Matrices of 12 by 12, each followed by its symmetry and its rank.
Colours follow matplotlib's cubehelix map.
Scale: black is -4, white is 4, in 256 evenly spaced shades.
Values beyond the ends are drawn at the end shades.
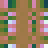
neither, rank one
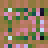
neither, rank two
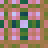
symmetric, rank one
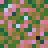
symmetric, full rank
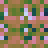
neither, rank two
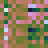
neither, rank two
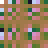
symmetric, rank one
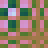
symmetric, rank one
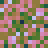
symmetric, full rank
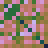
symmetric, full rank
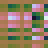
neither, rank one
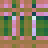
neither, rank one
